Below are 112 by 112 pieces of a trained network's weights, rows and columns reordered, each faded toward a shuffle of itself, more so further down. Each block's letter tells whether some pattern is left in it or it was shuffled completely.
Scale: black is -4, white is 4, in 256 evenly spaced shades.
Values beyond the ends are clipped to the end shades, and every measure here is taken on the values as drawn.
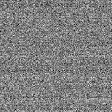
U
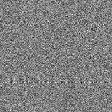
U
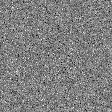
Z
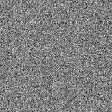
U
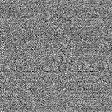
U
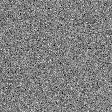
Z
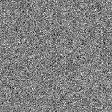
U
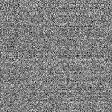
U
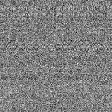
U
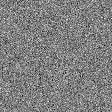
Z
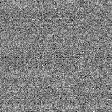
U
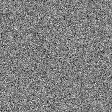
Z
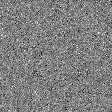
Z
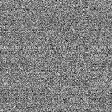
U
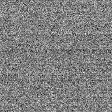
U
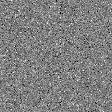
U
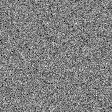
Z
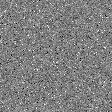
Z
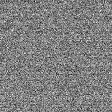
U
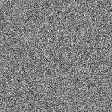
U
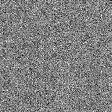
U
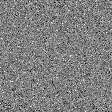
Z
